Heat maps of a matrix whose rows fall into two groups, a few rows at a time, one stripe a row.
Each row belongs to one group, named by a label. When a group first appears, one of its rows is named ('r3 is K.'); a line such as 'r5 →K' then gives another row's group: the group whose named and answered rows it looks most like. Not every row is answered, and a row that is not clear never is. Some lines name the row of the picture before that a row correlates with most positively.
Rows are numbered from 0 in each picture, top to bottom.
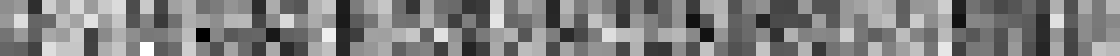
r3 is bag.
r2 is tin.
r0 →bag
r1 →bag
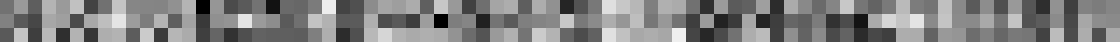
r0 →tin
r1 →bag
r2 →tin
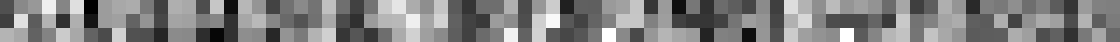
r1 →tin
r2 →tin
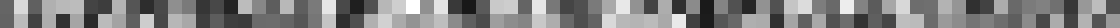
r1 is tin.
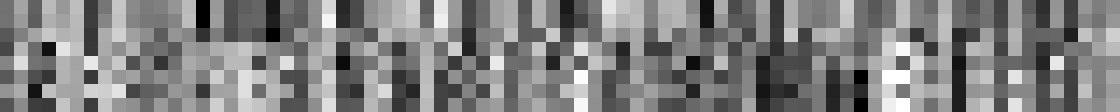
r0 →tin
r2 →tin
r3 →bag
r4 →bag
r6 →bag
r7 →bag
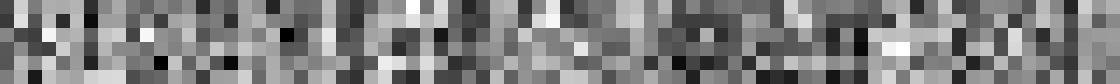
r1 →tin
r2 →bag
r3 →bag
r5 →bag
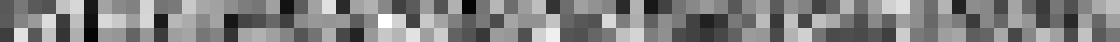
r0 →bag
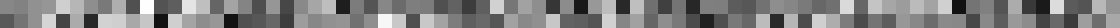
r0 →bag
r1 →tin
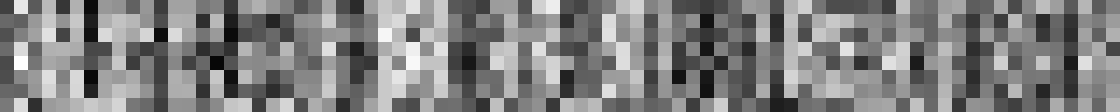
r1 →tin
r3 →tin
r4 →tin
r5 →tin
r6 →tin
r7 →bag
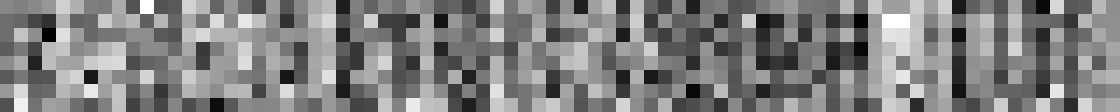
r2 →bag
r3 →bag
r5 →bag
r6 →bag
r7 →tin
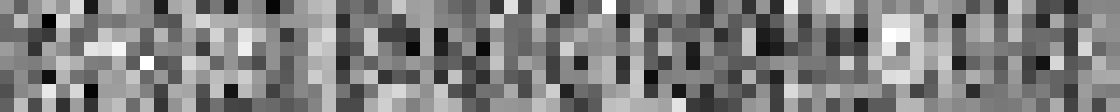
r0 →tin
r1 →bag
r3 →bag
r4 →bag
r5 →bag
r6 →tin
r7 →tin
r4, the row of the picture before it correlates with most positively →0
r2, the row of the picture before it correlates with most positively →1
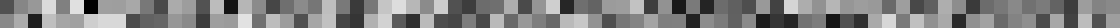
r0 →tin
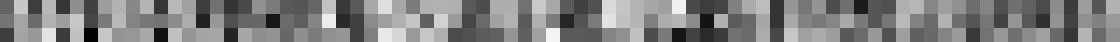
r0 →tin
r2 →tin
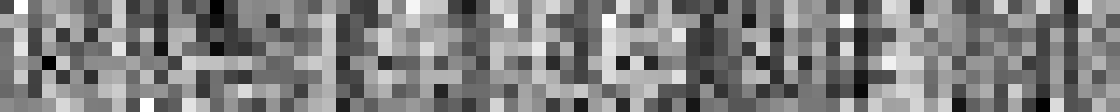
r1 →tin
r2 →tin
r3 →tin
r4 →bag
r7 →bag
